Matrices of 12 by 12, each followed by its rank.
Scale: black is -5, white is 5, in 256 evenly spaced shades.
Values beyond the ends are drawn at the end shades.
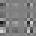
one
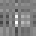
one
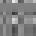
one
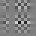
one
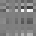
one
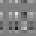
one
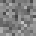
full rank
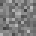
full rank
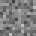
full rank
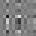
one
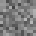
full rank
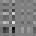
one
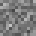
full rank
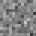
full rank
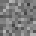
full rank
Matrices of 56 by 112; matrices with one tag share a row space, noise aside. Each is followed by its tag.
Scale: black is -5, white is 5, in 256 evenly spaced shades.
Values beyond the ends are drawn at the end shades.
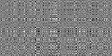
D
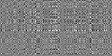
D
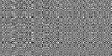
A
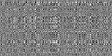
D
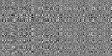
A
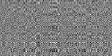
D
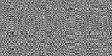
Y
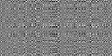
D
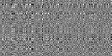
A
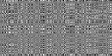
Y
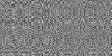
A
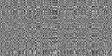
D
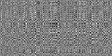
D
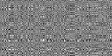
Y
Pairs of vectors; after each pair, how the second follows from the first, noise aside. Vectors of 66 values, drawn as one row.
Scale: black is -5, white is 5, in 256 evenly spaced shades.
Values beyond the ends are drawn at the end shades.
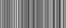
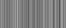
shrunk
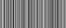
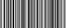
scaled up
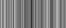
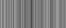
shrunk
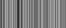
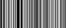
scaled up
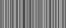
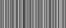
copied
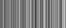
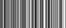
scaled up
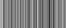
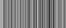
copied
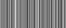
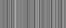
shrunk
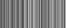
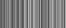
copied
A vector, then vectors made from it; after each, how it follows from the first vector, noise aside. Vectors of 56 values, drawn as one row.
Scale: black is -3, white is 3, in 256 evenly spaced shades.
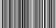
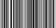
reversed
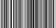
reversed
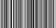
reversed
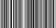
reversed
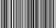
reversed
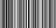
wrapped around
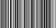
wrapped around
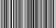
reversed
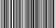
reversed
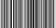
reversed
